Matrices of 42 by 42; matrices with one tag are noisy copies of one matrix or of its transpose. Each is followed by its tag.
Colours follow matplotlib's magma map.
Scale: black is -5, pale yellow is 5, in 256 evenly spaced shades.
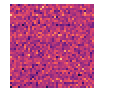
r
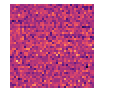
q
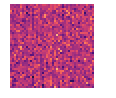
q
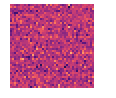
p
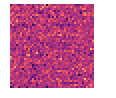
r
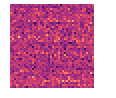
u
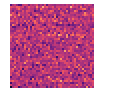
r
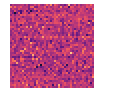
p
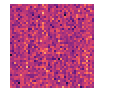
u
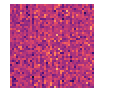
q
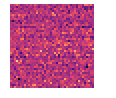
q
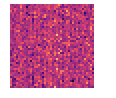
q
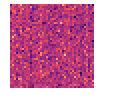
r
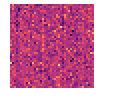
p
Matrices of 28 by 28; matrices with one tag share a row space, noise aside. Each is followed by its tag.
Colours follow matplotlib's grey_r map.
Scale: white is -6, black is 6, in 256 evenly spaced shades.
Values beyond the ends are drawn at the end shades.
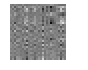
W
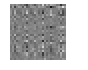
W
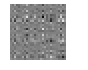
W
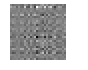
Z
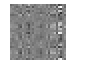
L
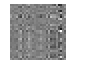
L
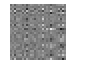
W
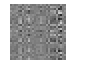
L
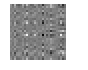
W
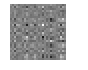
W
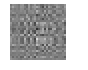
Z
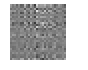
Z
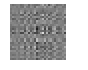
Z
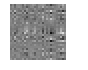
W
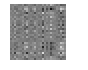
W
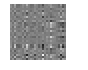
W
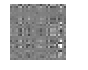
L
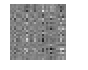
W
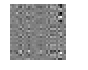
L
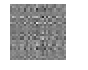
Z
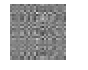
Z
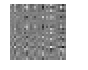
W
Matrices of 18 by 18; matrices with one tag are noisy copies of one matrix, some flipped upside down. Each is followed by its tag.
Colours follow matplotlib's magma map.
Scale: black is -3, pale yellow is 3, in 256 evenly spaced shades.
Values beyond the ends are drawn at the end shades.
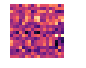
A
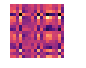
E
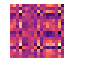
E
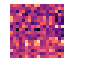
A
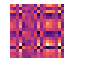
E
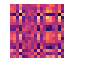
E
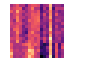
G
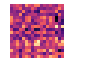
A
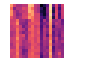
G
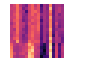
G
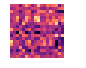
A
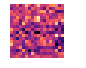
A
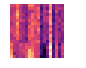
G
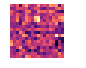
A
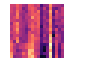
G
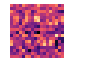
A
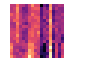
G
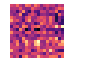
A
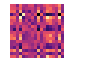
E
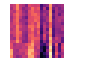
G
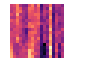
G
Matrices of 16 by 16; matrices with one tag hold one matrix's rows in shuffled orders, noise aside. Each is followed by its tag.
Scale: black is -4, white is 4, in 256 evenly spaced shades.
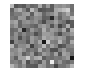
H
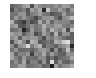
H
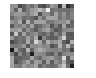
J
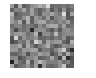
J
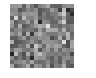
J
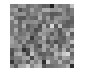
H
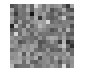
J
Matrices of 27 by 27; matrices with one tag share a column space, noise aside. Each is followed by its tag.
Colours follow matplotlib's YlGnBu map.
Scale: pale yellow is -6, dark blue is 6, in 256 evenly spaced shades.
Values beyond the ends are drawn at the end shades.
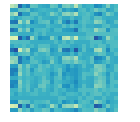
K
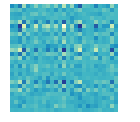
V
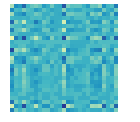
K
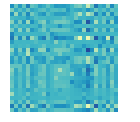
K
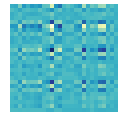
V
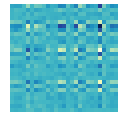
V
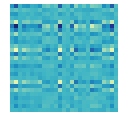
V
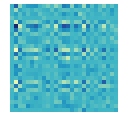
V
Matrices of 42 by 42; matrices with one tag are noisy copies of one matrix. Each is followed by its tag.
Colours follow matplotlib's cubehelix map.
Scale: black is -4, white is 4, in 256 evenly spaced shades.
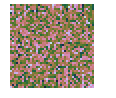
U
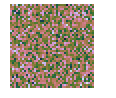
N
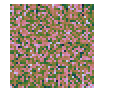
U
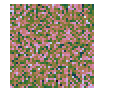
U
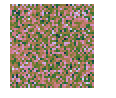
N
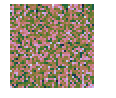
U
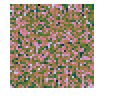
U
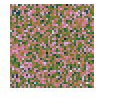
N
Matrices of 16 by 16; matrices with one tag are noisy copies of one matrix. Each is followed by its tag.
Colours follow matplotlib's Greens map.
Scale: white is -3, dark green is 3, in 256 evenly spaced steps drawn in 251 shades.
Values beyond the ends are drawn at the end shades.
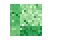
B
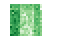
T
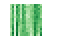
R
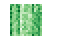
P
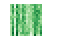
R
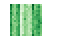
P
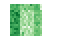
T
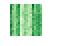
P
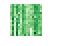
R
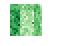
T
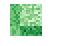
B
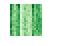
P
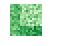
B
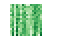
R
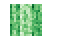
P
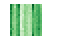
P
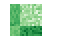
B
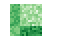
B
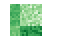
B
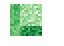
B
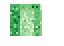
T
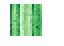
P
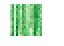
R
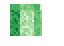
T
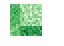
B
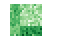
B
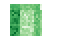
T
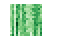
R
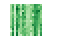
R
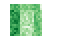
T
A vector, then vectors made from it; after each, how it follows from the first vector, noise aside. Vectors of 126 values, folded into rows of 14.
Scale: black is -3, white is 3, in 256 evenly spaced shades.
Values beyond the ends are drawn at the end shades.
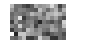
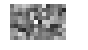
wrapped around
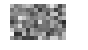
sign-scrambled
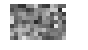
reversed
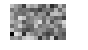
sign-scrambled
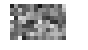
wrapped around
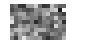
reversed
